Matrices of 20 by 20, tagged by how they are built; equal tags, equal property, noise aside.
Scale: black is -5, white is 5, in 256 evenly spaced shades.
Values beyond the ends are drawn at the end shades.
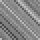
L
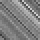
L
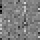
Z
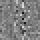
Z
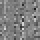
Z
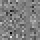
Z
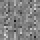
Z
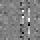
Z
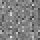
Z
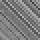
L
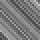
L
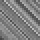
L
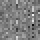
Z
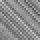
L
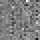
Z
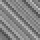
L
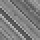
L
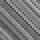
L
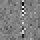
Z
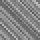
L
